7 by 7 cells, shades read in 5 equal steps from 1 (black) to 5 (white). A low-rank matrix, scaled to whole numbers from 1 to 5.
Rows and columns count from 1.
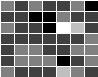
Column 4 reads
2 1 1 2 2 3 2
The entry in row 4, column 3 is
2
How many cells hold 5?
1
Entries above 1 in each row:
6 5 6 7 7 6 7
